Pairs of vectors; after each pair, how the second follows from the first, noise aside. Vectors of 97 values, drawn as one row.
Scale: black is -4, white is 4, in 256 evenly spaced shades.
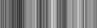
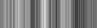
reversed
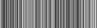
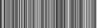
shuffled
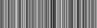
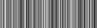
shuffled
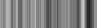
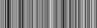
shuffled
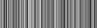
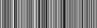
shuffled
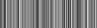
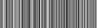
shuffled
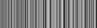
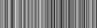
shuffled
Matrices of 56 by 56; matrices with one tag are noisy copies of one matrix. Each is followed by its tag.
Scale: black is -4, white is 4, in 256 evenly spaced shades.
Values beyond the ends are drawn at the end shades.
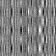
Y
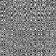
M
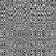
M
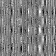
Y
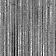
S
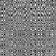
M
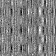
Y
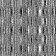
Y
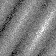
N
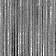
S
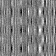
Y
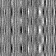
Y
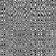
M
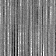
S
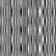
Y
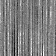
S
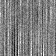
S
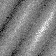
N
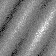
N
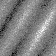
N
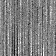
S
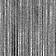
S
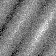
N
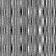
Y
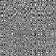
M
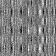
Y
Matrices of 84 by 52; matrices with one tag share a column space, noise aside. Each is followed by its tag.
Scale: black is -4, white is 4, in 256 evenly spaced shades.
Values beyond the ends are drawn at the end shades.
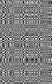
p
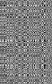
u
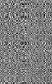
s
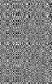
s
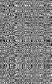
u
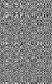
s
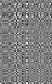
s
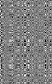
u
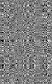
u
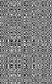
u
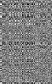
s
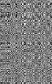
s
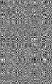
p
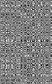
u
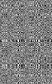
u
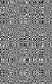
p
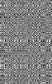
u
